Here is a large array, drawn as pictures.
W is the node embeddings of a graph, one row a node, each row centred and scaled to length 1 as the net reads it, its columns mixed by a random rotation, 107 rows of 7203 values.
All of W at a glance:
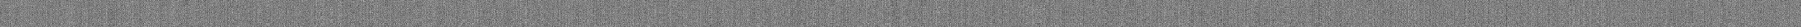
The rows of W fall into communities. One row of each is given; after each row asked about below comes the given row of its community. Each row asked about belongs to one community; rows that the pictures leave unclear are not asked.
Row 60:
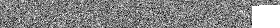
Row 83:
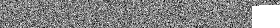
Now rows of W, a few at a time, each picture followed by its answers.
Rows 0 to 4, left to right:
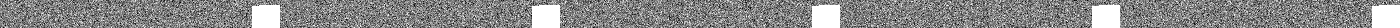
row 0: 83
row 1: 60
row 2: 60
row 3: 60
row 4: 60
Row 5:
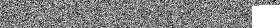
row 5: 83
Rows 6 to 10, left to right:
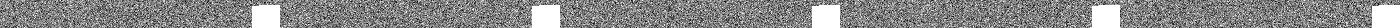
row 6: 60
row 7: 60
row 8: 60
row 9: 60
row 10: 83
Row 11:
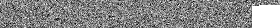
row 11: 60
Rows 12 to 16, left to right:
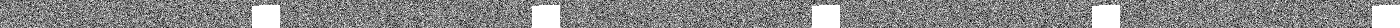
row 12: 83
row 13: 60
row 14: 60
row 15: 83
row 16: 83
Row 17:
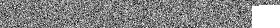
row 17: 60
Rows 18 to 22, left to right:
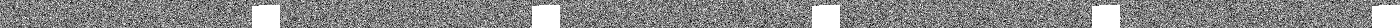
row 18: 60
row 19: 60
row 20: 83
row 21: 60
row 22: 83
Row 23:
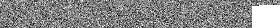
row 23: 60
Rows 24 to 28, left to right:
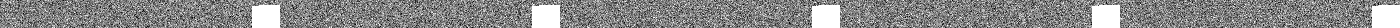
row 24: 83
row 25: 60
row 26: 83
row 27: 60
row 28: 83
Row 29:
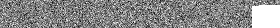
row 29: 83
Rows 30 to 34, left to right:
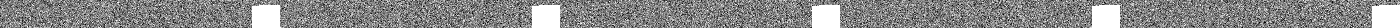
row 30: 83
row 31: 60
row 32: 83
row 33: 60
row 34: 83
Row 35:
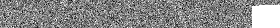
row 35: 60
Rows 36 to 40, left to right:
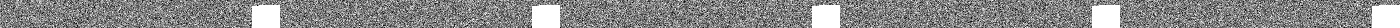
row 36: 60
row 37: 83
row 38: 83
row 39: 83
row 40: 83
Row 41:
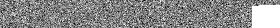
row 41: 60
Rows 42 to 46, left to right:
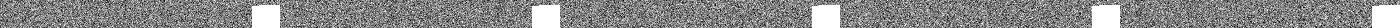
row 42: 83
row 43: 60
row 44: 83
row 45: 60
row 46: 83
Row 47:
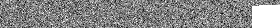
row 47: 83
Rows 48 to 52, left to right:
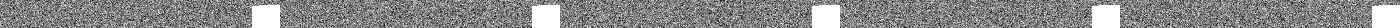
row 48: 60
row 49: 83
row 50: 83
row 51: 83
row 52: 83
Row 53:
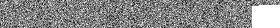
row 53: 60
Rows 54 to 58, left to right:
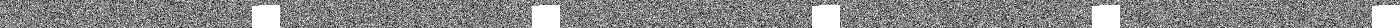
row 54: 83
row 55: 60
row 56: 83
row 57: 60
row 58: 83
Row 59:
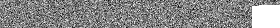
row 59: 83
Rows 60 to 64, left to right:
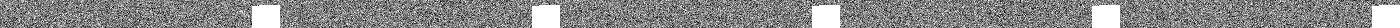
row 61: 83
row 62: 60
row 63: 83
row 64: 60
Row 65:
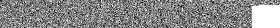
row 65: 83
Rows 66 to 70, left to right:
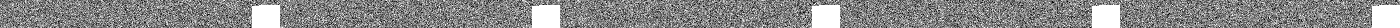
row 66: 83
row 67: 60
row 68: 60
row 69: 83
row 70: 60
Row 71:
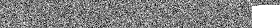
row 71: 83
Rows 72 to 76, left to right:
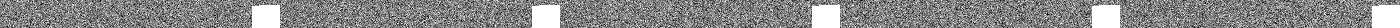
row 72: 60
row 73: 60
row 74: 60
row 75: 83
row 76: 83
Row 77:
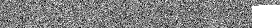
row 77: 83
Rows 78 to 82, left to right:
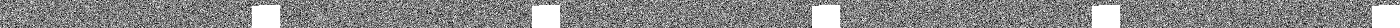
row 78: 60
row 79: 83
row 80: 83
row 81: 60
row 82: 83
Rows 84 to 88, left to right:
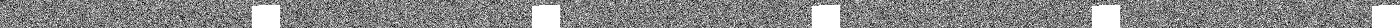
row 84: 83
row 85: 83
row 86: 60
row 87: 60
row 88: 83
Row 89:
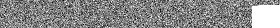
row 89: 83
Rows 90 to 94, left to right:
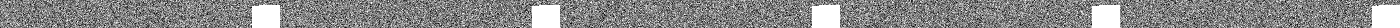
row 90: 83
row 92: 60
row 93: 60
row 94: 60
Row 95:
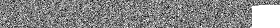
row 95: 60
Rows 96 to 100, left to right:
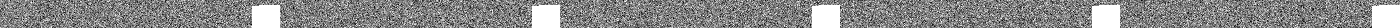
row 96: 60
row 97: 60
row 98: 83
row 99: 83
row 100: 83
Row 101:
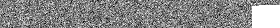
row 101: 60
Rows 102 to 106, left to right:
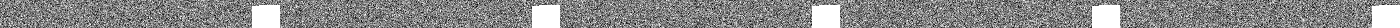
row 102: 60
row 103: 60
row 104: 60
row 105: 83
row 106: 60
